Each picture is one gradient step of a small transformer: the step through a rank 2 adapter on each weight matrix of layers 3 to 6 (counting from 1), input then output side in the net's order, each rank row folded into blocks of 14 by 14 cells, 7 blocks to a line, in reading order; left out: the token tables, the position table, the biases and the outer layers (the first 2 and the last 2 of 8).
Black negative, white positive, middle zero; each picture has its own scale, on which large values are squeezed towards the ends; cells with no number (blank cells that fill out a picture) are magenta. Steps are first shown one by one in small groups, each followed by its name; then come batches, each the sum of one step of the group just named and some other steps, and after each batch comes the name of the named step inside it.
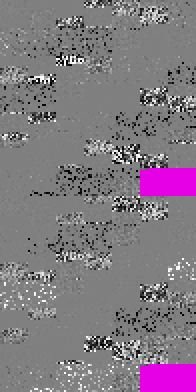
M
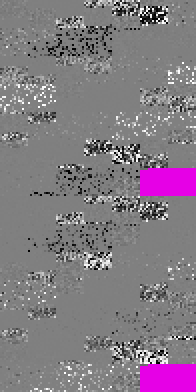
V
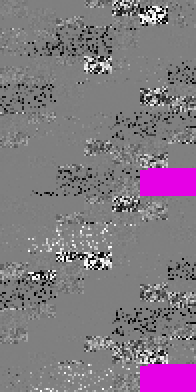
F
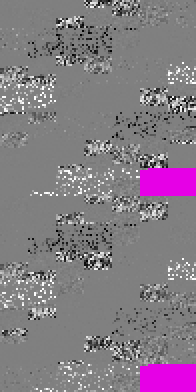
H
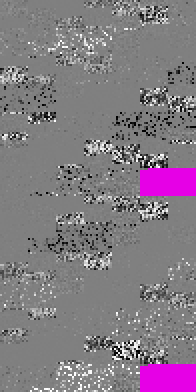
M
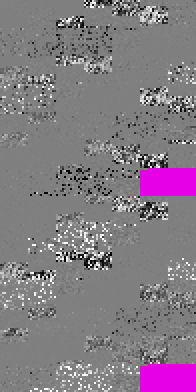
H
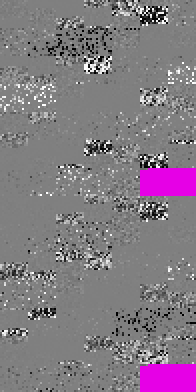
V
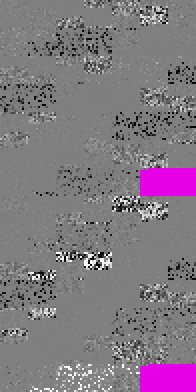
F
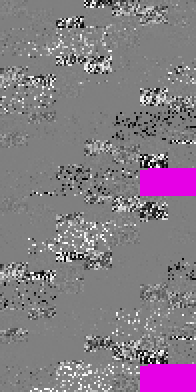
H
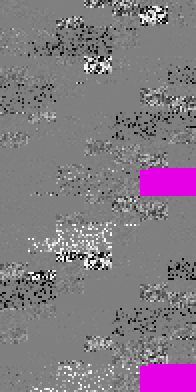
F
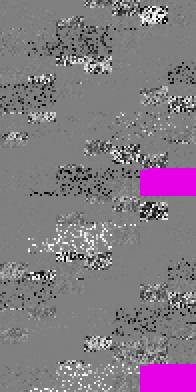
F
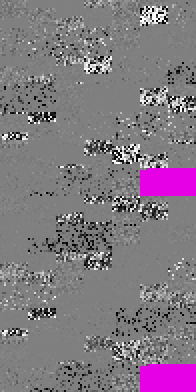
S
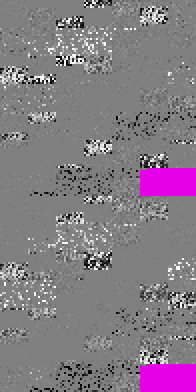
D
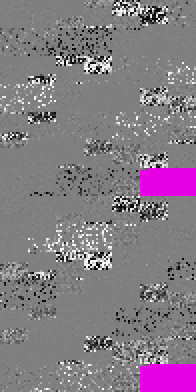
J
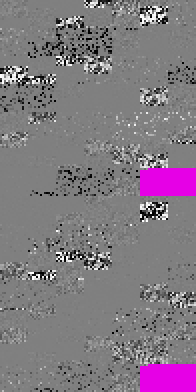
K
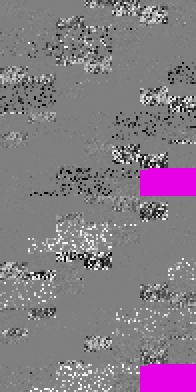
K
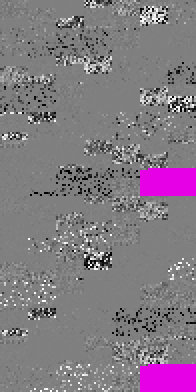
S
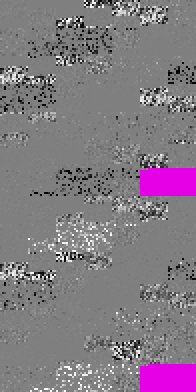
K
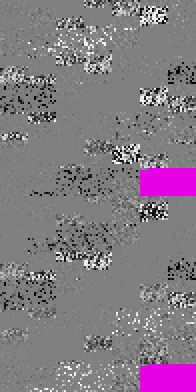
S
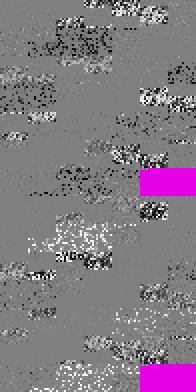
K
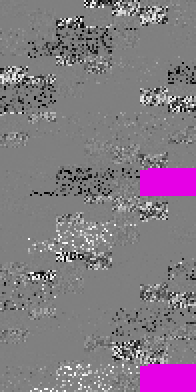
K
